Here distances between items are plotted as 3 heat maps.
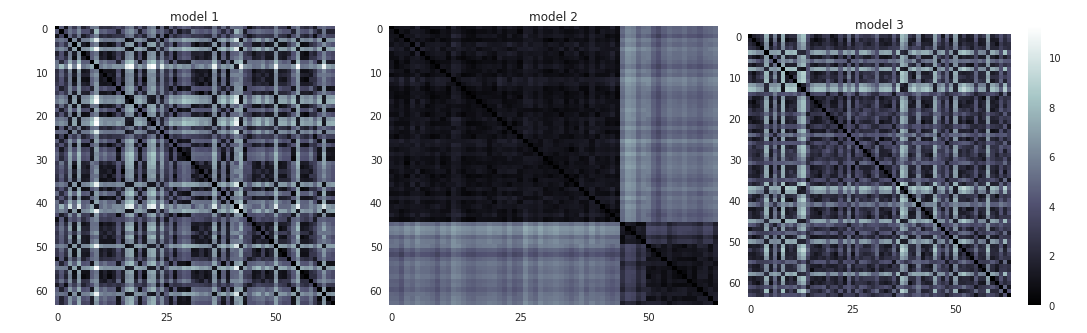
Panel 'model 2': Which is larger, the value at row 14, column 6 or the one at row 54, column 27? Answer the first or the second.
the second
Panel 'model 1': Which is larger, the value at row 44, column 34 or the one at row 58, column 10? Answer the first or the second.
the first
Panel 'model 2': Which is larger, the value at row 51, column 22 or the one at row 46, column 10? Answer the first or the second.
the second
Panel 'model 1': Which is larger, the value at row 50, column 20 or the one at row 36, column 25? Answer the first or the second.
the first
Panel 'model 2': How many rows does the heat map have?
64
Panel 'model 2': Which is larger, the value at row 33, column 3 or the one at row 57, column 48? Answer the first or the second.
the second
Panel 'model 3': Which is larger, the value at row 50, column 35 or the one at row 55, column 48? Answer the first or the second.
the first
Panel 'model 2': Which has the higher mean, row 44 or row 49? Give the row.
49
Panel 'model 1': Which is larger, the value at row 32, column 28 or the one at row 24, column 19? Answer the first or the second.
the second
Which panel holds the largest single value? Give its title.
model 1
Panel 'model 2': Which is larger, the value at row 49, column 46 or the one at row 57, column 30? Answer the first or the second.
the second
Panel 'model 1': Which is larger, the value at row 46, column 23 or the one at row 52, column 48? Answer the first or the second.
the first
